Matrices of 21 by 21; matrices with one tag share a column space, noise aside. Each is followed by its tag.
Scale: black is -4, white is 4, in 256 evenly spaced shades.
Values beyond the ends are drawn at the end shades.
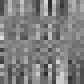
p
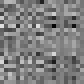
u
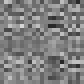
u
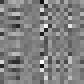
u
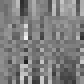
p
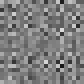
u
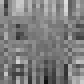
p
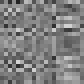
u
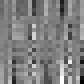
p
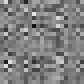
u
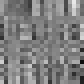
p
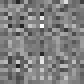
u
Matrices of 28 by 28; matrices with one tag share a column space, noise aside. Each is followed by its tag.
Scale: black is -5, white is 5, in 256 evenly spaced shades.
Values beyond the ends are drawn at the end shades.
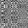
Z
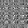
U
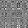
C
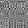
C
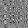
U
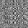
U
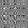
U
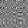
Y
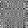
C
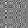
Z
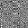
C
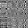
C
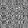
U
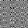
Y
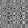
U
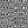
Y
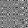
Y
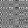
Y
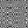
Y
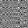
Y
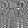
C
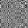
Z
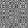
Z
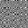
Y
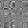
C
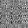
U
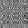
U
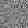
Z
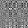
C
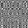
C
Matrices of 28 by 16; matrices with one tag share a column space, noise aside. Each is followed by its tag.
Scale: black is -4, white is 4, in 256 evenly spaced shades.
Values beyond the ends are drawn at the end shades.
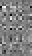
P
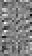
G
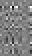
P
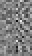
G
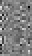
P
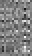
G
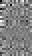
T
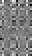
T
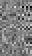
P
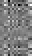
T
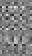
P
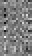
G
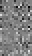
P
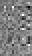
P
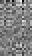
T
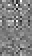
T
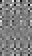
T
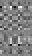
P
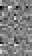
P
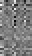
T
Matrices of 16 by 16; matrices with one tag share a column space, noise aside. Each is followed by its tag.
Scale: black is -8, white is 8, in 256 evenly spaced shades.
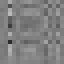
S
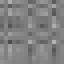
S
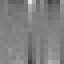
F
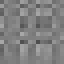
S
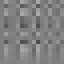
S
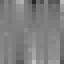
F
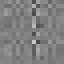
S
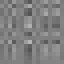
S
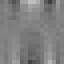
F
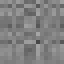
S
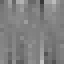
F
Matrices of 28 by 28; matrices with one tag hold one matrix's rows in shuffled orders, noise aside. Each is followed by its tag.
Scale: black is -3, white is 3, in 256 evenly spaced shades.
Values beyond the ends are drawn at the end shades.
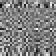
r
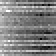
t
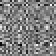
r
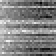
t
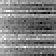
t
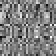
r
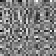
r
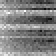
t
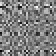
r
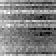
t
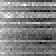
t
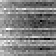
t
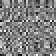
r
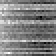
t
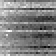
t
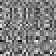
r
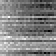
t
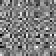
r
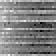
t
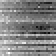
t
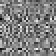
r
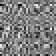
r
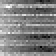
t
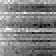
t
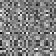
r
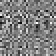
r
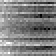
t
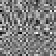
r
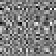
r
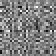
r
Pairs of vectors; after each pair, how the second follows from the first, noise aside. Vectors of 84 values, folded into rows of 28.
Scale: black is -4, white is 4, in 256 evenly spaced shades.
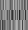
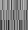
wrapped around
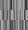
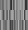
copied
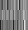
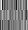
shuffled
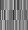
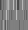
partly zeroed
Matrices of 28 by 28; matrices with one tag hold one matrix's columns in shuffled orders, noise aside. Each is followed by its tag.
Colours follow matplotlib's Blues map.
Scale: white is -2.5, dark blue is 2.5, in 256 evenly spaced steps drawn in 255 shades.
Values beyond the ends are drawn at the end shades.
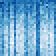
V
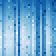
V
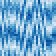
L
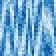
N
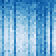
V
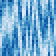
N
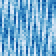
N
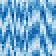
L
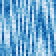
N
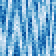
N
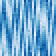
N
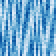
N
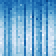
V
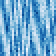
N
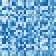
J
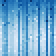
V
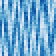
N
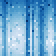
V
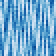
N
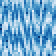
L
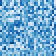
J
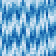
L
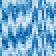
L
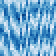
L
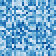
J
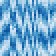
L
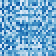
J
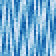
N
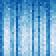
V
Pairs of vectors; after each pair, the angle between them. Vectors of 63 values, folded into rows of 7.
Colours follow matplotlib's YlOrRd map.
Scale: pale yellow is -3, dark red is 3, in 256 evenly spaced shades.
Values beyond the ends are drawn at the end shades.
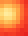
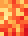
partly aligned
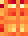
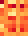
nearly opposite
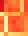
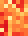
partly opposed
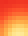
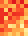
partly aligned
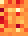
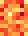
partly aligned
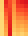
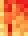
nearly parallel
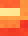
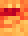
nearly opposite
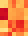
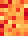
partly opposed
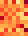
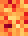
orthogonal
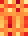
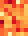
partly opposed
